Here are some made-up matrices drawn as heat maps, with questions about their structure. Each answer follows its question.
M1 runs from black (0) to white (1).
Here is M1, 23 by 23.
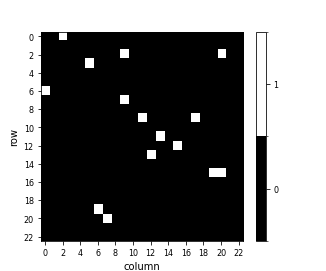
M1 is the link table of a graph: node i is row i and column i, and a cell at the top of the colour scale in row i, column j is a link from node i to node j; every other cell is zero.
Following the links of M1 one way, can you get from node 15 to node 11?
yes
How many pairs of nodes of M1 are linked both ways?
0
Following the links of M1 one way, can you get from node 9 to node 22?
no
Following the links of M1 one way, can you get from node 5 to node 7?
no
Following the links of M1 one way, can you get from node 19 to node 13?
yes
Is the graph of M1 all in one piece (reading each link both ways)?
no
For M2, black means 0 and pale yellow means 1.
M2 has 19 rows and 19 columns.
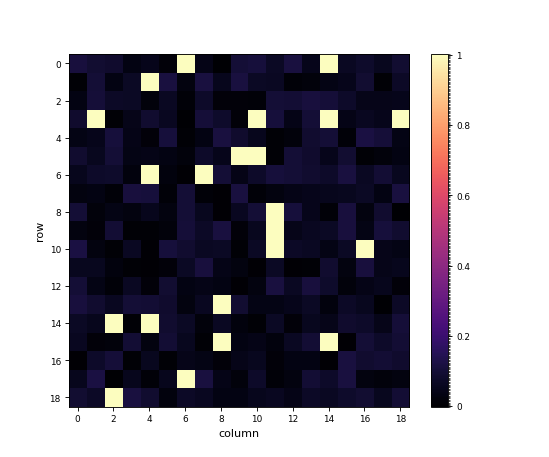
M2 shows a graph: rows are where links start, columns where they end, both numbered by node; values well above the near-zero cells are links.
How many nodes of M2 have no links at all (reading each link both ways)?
1
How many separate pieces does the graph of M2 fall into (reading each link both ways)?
2
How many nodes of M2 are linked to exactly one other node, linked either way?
4
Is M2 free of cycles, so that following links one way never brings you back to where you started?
yes
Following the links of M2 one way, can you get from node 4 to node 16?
no
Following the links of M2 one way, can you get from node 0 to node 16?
no
